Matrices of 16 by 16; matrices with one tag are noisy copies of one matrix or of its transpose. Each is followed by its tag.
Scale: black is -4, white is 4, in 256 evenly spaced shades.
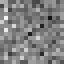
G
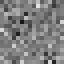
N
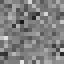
N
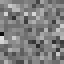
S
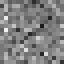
G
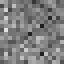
G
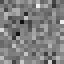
N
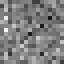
G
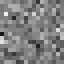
S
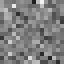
S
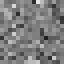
S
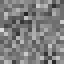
N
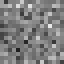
G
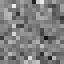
S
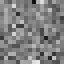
S
